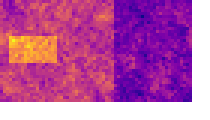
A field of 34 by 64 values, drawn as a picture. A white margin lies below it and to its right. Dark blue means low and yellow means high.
The texture is blotchy. An odd patch, higher than its surroundings, sits in the middle left. The ninth with the highest average is the middle left. A vertical seam about 60% of the way across splits the table, and the left part is higher. Values change most from cell to cell in the middle left.
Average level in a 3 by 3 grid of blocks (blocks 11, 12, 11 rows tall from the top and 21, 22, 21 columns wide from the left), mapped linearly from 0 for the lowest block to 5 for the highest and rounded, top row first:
3 2 0 | 5 2 0 | 3 2 0
